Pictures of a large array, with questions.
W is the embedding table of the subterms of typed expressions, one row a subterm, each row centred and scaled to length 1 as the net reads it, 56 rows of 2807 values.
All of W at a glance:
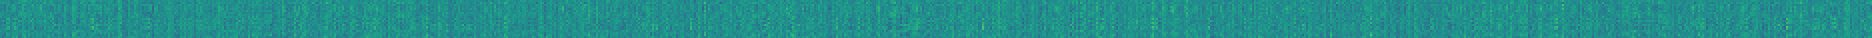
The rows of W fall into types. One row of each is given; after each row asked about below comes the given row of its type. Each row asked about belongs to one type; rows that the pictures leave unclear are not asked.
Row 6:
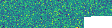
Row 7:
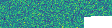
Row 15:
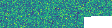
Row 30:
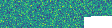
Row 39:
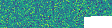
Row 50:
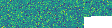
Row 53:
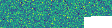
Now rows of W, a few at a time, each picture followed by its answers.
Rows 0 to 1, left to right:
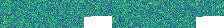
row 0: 53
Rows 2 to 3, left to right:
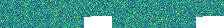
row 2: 30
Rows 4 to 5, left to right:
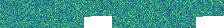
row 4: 39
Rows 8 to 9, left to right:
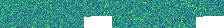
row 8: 50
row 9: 7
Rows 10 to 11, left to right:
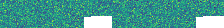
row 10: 6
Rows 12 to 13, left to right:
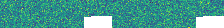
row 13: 6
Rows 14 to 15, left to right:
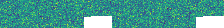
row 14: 7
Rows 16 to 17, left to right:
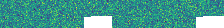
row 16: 30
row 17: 6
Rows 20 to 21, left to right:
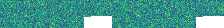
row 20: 53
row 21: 30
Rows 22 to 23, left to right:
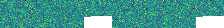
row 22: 30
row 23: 53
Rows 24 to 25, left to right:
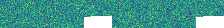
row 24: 7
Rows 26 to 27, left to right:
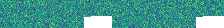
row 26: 53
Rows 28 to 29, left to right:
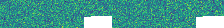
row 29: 39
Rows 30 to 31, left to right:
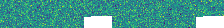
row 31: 15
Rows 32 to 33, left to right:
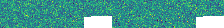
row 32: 30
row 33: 7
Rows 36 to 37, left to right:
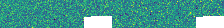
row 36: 50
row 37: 6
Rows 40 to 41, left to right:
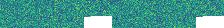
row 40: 39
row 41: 7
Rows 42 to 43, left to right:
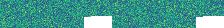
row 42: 39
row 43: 6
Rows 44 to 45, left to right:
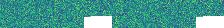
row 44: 39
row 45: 53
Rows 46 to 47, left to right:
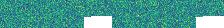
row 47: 53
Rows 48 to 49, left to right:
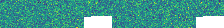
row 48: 6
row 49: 30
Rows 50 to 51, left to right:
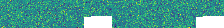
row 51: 7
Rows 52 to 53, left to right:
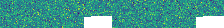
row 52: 15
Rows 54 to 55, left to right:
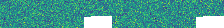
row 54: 7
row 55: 53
